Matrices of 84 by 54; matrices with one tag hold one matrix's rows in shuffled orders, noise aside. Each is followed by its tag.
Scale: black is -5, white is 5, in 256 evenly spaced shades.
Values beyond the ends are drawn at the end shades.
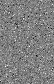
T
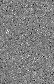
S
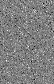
S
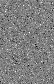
T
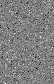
T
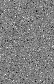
T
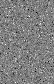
T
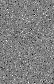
S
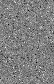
T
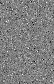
S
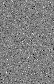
S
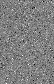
S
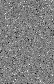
T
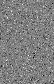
S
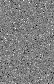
T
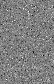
S
